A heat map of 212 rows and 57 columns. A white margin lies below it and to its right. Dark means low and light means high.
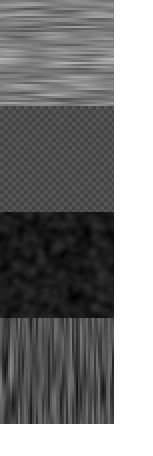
The table splits into 4 rows of 1 panel. Panel 1,1: middling, streaked across. Panel 2,1: low, checkered, faint in contrast. Panel 3,1: very low, blotchy, faint in contrast. Panel 4,1: low, streaked downward.
